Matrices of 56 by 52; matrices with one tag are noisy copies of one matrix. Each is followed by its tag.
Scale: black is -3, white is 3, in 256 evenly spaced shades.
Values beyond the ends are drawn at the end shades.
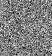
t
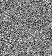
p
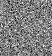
t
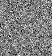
t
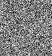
t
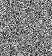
t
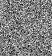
t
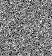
t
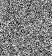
t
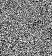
p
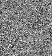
p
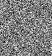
t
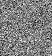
p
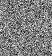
t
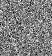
t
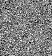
p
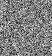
t
